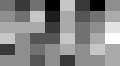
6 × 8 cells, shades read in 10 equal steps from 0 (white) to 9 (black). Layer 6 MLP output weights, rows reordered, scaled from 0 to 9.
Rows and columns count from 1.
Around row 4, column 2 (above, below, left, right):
3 4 2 6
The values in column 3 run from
2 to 6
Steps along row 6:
same up down up down same down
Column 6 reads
7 6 5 5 4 4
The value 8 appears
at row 2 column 4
